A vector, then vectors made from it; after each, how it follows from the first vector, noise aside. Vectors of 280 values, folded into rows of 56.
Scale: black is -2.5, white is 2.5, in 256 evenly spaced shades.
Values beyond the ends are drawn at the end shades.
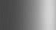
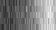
copied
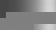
partly zeroed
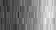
copied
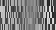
sign-scrambled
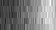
copied
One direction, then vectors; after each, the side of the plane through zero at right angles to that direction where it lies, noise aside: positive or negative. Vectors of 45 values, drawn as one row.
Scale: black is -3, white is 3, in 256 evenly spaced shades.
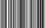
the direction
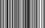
negative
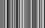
negative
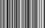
negative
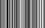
negative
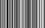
negative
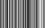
negative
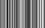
negative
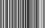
negative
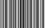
positive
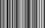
negative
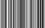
positive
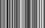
negative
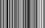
negative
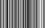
negative
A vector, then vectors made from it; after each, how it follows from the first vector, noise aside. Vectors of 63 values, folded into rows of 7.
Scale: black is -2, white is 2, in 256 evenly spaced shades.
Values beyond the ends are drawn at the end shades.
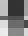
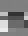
partly zeroed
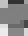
partly zeroed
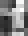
wrapped around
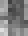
shrunk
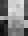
negated
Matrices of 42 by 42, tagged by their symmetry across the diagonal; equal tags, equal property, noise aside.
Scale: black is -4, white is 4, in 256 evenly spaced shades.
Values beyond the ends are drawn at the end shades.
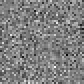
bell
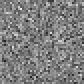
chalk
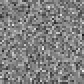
chalk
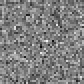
bell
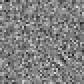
bell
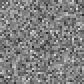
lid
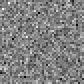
lid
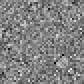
lid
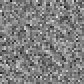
bell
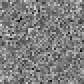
lid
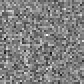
chalk
